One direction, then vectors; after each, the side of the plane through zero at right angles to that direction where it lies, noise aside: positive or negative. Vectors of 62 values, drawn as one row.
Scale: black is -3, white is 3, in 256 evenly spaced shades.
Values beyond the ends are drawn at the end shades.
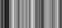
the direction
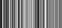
positive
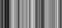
positive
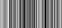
negative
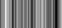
negative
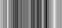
negative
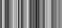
positive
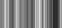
negative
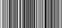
negative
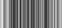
negative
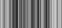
negative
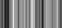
positive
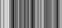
negative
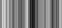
negative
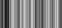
positive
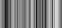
positive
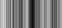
negative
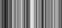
positive
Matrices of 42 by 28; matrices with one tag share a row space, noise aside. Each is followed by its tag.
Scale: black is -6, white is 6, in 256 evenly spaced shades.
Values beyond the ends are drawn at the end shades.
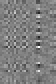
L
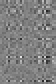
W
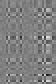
W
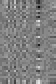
L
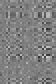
W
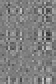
W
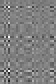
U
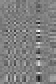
L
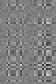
W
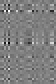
U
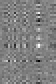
L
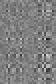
W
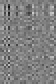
U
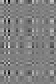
U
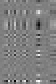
L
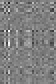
U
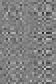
W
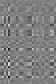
U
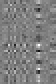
L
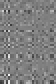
U
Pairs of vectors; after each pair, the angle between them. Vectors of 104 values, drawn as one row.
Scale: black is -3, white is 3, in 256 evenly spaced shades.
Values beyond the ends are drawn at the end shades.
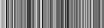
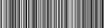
orthogonal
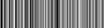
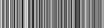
partly opposed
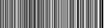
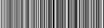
partly opposed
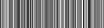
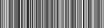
nearly parallel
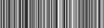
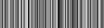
nearly opposite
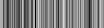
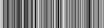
nearly parallel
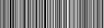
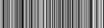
partly opposed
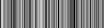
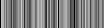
nearly parallel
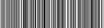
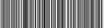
nearly parallel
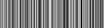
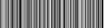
partly aligned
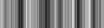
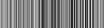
orthogonal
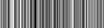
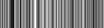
nearly opposite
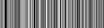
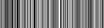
partly aligned
